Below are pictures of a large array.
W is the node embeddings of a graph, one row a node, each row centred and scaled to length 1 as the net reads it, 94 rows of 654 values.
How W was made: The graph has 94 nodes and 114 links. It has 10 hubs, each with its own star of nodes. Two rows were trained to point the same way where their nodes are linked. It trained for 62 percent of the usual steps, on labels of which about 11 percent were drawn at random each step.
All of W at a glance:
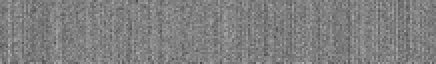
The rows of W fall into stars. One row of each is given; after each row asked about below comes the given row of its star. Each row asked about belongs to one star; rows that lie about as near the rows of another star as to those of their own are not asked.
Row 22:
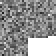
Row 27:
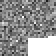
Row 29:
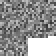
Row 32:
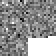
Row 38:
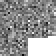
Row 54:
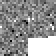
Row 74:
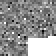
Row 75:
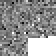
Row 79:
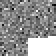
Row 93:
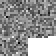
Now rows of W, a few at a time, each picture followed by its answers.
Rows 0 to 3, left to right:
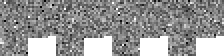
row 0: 22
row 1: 93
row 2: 27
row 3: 32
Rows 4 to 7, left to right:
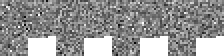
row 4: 27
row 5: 75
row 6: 79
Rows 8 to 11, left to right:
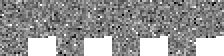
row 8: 32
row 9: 74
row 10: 75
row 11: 54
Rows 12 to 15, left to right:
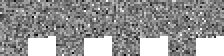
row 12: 74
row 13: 75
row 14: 27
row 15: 79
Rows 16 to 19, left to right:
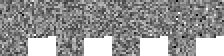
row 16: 22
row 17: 74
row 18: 75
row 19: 38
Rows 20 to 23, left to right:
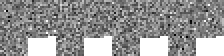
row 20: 29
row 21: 29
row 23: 32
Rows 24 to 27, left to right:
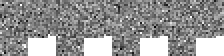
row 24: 29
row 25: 75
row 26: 79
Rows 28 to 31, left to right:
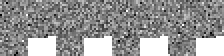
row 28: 54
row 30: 38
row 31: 93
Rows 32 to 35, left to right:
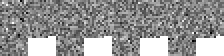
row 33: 32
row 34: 93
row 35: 79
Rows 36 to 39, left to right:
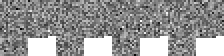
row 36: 38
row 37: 79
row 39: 75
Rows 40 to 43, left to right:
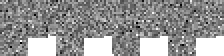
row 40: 38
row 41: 32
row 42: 93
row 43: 27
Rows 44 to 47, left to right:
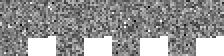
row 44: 38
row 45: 32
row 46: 74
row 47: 22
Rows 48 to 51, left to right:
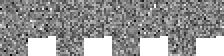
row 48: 75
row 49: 38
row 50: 38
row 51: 29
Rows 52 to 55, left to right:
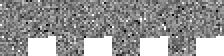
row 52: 75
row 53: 79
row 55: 22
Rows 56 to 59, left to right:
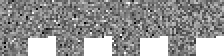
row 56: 93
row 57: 79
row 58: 32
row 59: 27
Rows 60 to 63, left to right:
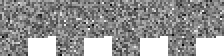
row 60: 54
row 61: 79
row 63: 27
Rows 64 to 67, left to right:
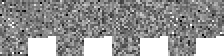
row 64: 32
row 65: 79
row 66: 22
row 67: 74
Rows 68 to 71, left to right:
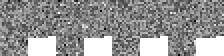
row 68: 93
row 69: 32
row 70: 75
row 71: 74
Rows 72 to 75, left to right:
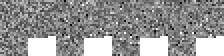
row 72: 54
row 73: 38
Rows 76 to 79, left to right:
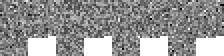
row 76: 38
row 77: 93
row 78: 54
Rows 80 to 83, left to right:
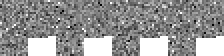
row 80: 54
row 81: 54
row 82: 29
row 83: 93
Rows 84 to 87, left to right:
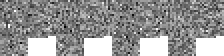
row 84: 38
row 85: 22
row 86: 38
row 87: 75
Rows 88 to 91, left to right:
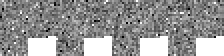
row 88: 29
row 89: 75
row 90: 29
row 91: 93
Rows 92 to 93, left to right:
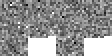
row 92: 27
